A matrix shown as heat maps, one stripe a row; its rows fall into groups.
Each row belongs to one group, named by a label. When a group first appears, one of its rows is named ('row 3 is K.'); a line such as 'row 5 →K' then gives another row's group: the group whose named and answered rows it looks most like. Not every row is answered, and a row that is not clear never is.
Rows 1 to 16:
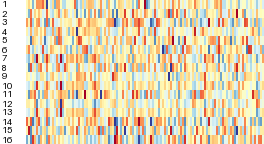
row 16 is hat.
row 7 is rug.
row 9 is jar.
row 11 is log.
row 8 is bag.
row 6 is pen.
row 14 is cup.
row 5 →hat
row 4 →log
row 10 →rug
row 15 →jar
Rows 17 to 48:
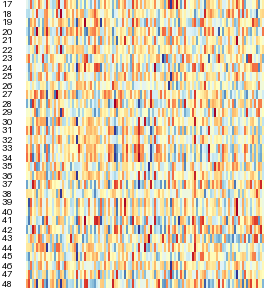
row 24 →log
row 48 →pen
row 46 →bag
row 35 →pen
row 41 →log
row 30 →log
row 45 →log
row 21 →bag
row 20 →rug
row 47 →jar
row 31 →cup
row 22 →rug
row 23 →pen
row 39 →bag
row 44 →log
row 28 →hat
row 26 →jar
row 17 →bag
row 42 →hat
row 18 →rug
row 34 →cup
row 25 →bag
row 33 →cup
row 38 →pen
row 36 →log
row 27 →log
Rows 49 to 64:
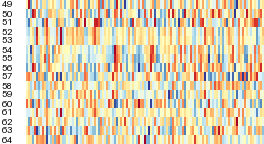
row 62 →bag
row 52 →rug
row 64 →log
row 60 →cup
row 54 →hat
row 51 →log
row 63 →pen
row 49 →jar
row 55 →hat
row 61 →rug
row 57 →pen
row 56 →hat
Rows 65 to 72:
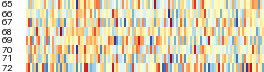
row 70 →log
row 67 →jar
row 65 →log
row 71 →jar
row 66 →jar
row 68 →rug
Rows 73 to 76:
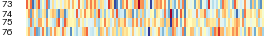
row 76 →pen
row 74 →jar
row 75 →bag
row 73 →cup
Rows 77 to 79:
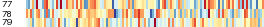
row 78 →cup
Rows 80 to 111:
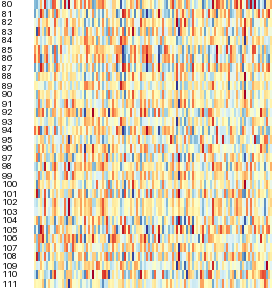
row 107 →bag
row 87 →hat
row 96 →log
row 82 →bag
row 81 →hat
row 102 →rug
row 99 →bag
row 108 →jar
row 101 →jar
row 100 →bag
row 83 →bag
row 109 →jar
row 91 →bag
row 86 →cup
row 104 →jar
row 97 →jar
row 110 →log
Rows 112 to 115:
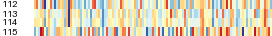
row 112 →pen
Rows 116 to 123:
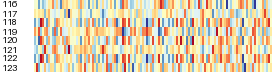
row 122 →hat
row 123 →jar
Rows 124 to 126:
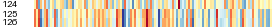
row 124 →jar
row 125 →cup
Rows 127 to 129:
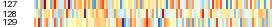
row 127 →rug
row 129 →cup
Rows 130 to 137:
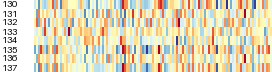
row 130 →hat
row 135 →hat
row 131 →bag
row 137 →hat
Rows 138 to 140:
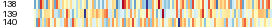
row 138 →hat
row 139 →log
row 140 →bag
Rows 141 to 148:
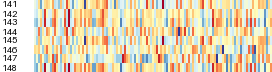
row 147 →hat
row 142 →rug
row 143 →rug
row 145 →log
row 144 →bag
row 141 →log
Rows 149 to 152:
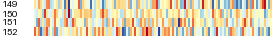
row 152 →cup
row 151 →bag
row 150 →rug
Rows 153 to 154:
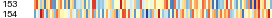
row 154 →hat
